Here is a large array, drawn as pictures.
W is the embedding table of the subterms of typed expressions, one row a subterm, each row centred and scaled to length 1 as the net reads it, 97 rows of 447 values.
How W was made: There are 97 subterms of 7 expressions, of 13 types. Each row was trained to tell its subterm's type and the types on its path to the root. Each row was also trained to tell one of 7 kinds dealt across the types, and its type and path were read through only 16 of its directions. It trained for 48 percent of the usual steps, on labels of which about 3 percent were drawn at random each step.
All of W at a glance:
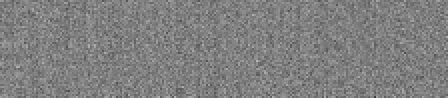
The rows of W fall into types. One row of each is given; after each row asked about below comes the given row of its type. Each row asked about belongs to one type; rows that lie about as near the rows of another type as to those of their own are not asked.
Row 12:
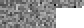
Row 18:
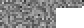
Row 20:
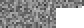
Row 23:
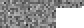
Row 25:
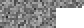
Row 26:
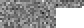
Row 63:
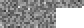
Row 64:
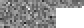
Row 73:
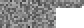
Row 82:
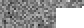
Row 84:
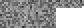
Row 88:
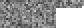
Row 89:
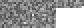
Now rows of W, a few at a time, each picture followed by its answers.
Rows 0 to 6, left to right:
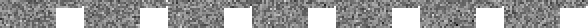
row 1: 26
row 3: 18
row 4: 25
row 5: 84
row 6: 73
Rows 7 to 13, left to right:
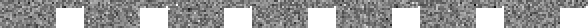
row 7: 88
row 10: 73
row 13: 73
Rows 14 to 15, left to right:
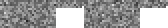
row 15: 25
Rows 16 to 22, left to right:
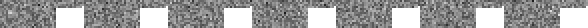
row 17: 73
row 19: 84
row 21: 20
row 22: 20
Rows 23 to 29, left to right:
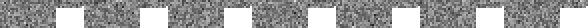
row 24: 64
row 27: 63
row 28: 25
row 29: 84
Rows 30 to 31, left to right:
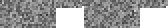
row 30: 20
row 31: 12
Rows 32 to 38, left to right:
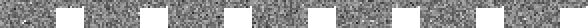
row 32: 26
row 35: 89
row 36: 63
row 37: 64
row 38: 18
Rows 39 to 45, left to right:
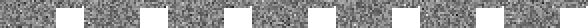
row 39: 25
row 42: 84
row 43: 23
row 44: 26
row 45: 20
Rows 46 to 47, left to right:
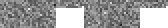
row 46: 84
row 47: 23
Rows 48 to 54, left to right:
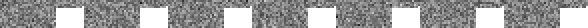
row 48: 82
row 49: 84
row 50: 25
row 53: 73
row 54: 26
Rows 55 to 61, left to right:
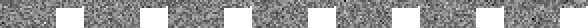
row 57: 82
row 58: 88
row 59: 26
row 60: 64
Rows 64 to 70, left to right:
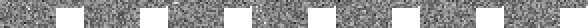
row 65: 89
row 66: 25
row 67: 23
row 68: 82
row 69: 64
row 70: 20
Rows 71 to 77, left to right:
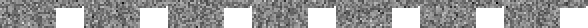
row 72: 89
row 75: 63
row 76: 88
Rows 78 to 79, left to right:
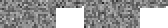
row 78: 63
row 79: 73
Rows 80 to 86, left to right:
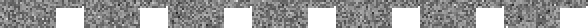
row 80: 82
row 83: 84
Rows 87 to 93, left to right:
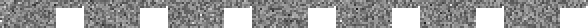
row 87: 23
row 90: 18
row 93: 20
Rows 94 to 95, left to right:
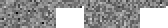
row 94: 25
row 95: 63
